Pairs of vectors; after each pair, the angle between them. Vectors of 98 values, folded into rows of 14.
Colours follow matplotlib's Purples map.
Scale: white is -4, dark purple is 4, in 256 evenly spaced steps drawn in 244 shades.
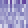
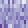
nearly opposite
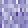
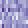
partly opposed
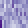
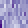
nearly parallel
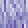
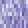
partly aligned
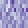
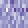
nearly parallel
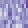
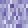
partly opposed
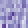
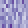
partly aligned
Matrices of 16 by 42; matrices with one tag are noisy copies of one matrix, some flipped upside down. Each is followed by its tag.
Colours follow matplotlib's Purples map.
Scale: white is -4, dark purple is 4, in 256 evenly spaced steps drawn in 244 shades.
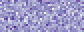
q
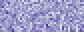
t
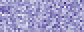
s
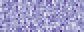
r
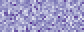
q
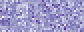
s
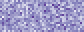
s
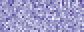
t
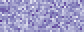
s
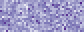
s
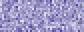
r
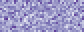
q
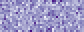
r
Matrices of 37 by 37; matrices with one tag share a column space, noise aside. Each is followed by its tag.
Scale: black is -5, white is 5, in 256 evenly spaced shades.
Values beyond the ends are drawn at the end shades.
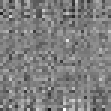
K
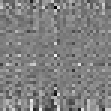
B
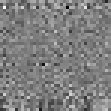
B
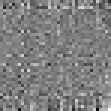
B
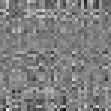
K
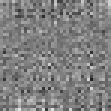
K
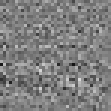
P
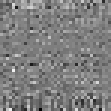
B
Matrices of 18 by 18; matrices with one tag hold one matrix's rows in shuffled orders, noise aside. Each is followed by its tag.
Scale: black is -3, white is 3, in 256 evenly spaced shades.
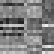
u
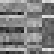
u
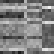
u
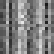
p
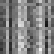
p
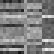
u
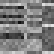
u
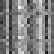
p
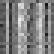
p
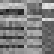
u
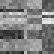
u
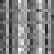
p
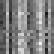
p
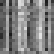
p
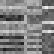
u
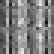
p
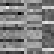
u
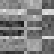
u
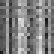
p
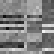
u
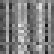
p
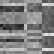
u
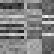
u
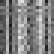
p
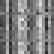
p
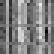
p
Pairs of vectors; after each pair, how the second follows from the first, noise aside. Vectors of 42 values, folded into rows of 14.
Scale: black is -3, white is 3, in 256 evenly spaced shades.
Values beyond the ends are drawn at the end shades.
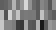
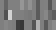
partly zeroed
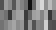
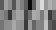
copied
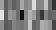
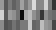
copied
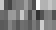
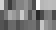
copied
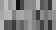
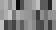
copied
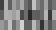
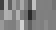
partly zeroed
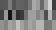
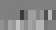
partly zeroed
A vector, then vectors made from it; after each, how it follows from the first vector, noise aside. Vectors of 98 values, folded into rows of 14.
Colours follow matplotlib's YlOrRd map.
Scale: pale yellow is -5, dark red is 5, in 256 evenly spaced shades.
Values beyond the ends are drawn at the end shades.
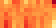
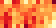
scaled up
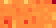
partly zeroed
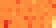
partly zeroed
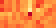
wrapped around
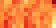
copied
